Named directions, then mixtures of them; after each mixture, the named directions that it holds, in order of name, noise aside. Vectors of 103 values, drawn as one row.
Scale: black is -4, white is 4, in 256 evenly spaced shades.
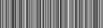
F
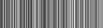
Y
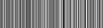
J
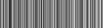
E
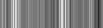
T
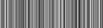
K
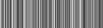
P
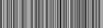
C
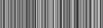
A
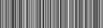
F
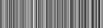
A, C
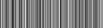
F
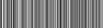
C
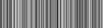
C, E, T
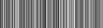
F, T, Y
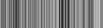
F, T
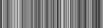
C, T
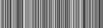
P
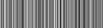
C, K, P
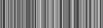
A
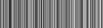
E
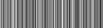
A, P, T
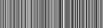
J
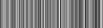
C, F, T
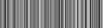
K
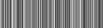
P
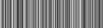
P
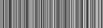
E
